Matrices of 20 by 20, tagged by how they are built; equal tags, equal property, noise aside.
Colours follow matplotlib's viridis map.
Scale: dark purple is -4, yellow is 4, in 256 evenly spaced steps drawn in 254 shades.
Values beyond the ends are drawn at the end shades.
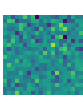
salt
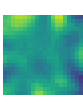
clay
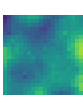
clay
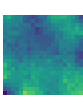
clay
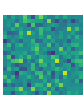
salt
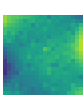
clay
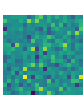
salt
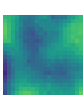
clay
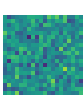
salt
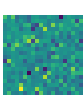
salt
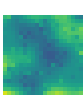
clay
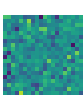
salt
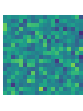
salt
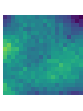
clay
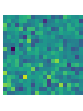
salt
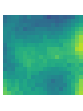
clay
